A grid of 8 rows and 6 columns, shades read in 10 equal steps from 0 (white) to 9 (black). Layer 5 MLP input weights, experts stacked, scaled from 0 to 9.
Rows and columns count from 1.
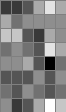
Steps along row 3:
same up up down up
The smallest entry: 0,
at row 8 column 5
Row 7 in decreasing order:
6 6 5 5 5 4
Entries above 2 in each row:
5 6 4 5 6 6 6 4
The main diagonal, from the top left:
7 5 6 6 9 4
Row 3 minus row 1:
-5 -5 0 4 2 1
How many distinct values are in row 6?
2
